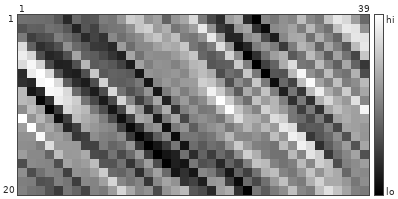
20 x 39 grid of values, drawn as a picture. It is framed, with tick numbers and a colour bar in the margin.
Histogram: bell-shaped. Mirror symmetry: none. Ninth with the lowest average: bottom middle. Grain: diagonal, down to the right.
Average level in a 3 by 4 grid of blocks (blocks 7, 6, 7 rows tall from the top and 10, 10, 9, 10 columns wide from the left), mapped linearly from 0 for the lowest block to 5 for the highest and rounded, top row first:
1314 / 3154 / 2024
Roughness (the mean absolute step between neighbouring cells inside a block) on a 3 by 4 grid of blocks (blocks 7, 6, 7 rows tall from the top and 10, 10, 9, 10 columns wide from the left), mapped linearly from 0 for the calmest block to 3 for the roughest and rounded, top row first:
1032
3312
0211
